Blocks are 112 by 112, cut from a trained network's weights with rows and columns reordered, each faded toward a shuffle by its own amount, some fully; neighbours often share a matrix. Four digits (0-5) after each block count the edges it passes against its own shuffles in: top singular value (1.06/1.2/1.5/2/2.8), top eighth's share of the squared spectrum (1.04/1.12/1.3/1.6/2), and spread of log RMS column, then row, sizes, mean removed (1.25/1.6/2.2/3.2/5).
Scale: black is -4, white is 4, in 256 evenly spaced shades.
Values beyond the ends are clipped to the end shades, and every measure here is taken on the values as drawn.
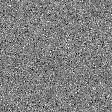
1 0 0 0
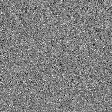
2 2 0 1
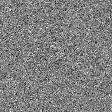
1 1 0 0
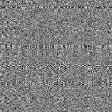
4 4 2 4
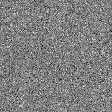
3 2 0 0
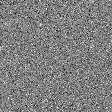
0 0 0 0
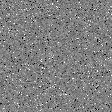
2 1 0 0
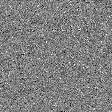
2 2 0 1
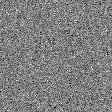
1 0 0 0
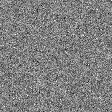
2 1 0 0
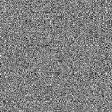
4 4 2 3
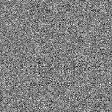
3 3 1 2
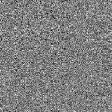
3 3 2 2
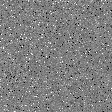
0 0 0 0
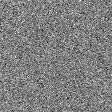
0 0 0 0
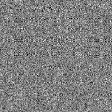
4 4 2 3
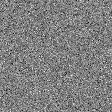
1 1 0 0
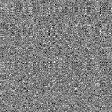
4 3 2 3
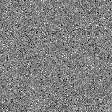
3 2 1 1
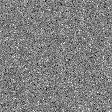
0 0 0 0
